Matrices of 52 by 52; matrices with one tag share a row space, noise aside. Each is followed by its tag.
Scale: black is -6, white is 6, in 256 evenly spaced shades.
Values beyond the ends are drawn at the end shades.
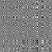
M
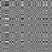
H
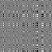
M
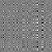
M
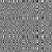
M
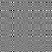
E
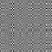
E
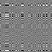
H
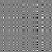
M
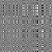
M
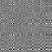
E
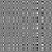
M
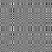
E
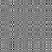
E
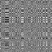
H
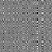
M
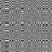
H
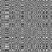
H
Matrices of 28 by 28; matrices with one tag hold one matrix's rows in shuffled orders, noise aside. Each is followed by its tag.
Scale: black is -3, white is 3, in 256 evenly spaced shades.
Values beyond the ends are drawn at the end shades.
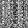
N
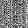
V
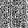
V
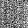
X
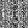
N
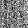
X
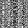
N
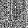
V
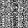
N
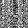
N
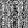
N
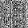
V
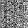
X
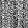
N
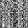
N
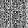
V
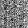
X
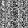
N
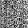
X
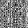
V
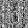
N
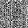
V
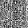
V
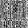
V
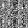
N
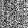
X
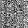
X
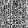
V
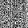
V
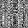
N
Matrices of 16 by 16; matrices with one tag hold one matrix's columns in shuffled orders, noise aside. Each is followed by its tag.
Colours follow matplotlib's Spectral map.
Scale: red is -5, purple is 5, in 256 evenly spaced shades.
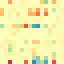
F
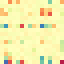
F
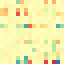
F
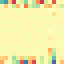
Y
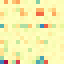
F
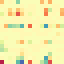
F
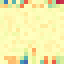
Y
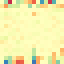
Y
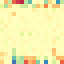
Y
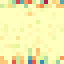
Y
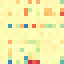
F
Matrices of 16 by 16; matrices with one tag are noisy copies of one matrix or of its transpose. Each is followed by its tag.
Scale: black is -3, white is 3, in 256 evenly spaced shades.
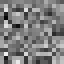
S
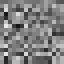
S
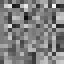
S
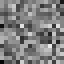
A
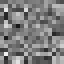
S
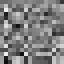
S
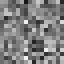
A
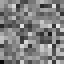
A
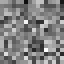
A
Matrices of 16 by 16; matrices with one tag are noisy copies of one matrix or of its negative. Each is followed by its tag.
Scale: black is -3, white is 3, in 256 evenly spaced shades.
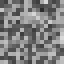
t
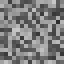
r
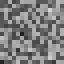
r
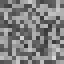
r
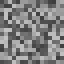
r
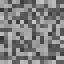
r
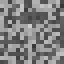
t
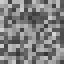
t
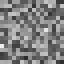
r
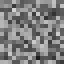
r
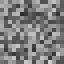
t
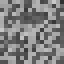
t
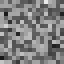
r
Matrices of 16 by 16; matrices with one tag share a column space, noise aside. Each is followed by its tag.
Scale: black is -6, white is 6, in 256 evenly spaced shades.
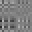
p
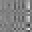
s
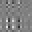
p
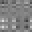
p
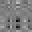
p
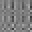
s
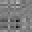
p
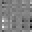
p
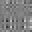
p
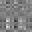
p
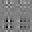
p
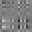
p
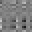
p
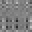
p
